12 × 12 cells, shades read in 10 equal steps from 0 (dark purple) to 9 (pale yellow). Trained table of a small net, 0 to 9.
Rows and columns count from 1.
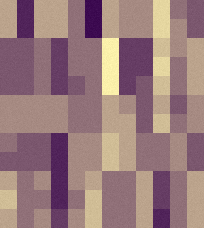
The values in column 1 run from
3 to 7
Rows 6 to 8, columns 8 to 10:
5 3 6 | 6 3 7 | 6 4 4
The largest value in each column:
7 5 6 6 5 7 9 6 6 8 5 6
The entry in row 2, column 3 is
6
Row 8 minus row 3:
1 0 -1 -1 1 1 -2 4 2 -3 0 -3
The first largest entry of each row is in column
10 10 7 7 7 7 10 7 7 1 1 6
